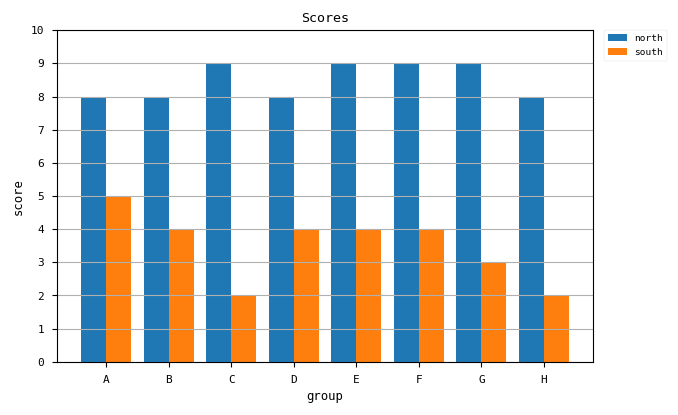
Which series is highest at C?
north
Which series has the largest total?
north
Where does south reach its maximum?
A
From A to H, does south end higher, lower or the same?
lower
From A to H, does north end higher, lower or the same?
the same
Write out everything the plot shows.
Title: Scores
x-axis: group, ticks A B C D E F G H
y-axis: score, ticks 0 1 2 3 4 5 6 7 8 9 10
Legend: north, south
Values:
north: 8 8 9 8 9 9 9 8
south: 5 4 2 4 4 4 3 2
